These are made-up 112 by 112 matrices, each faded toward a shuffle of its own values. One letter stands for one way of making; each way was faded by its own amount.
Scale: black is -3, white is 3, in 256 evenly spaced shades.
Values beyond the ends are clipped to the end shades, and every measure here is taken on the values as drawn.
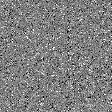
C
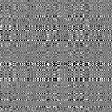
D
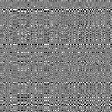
D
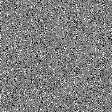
C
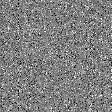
C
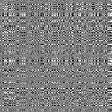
D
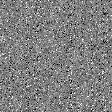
C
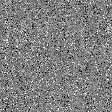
C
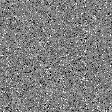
C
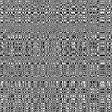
D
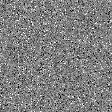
C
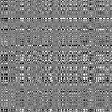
D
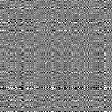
D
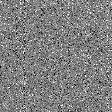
C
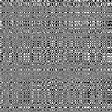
D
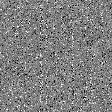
C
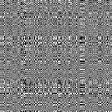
D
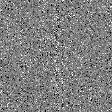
C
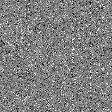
C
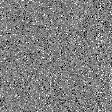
C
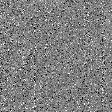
C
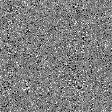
C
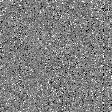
C
